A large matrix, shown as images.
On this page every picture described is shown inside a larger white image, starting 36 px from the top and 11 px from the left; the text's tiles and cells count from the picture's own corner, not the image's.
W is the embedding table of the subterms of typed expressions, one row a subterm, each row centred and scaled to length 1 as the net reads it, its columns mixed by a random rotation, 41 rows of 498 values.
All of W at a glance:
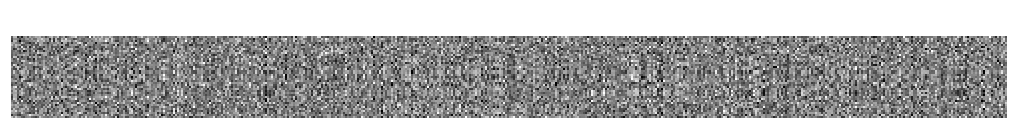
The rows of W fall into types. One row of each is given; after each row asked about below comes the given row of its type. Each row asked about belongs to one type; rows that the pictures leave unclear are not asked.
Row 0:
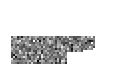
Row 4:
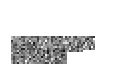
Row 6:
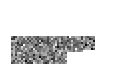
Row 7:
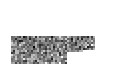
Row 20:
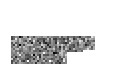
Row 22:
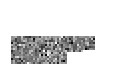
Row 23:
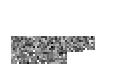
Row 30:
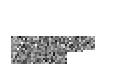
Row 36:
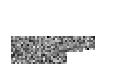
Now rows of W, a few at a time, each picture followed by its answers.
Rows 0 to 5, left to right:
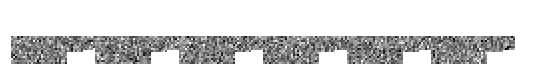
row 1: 30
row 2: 30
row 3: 22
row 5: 7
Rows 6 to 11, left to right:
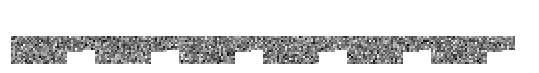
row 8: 30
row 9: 36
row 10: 0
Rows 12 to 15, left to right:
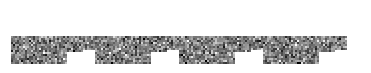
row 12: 20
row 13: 23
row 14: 0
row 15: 4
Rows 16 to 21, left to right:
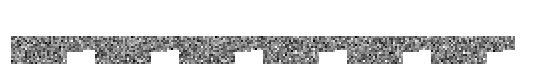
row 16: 20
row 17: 36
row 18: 36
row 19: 20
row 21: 20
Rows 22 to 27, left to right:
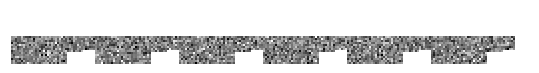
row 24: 23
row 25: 0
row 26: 22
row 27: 36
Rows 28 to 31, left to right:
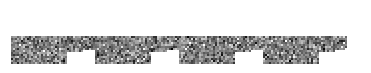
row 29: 36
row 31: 0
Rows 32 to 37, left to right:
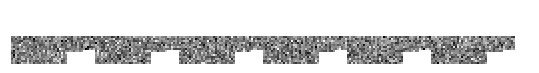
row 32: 7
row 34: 6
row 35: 20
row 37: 4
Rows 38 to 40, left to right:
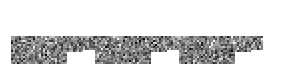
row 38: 22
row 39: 30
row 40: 4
